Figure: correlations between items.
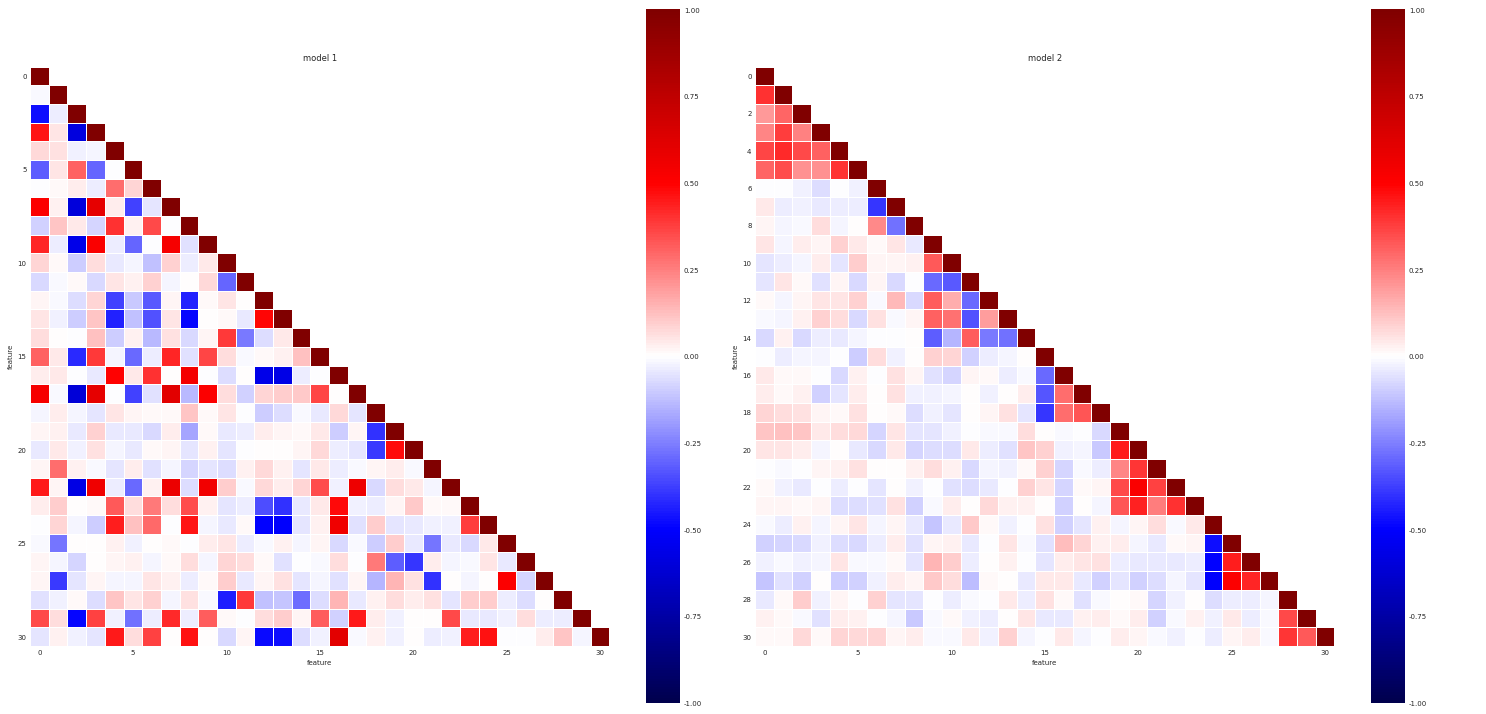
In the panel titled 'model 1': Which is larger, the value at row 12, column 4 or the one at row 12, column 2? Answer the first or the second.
the second
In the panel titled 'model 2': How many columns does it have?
31
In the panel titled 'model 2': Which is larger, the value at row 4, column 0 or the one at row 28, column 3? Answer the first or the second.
the first
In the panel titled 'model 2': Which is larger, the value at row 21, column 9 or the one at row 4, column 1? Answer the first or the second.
the second
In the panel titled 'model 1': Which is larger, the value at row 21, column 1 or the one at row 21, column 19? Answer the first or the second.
the first
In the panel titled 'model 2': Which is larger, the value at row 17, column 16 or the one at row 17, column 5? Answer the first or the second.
the first
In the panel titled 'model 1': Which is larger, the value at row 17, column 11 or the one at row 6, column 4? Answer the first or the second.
the second
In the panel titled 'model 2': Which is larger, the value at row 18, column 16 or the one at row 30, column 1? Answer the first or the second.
the first
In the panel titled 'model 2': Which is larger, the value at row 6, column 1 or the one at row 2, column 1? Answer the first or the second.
the second
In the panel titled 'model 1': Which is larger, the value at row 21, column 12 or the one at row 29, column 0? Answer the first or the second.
the second
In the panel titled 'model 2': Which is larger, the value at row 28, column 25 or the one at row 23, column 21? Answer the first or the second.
the second
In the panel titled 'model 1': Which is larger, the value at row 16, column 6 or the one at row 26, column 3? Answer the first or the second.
the first
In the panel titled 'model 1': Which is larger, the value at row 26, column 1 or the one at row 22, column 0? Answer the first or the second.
the second
